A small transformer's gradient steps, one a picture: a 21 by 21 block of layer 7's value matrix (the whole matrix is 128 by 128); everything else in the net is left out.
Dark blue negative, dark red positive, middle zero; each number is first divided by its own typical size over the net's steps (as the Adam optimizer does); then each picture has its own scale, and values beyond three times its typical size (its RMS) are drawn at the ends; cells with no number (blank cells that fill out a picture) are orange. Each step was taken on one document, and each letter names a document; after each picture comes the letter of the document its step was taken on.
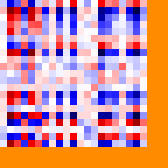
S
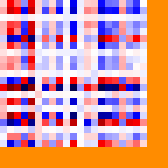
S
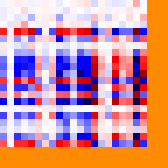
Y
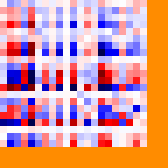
S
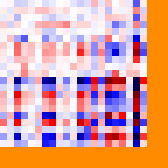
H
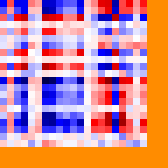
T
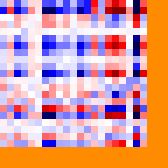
H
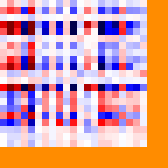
S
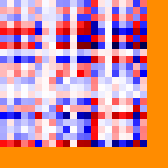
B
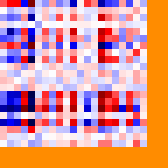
S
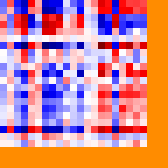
T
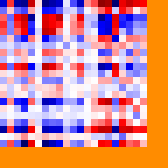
T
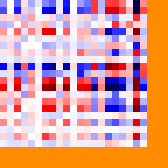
H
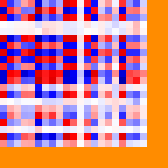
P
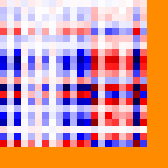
Y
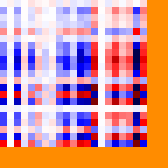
Y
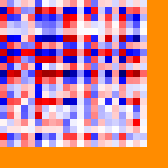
P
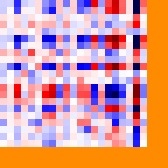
H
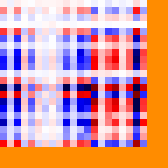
Y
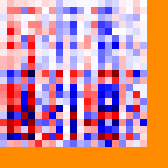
S
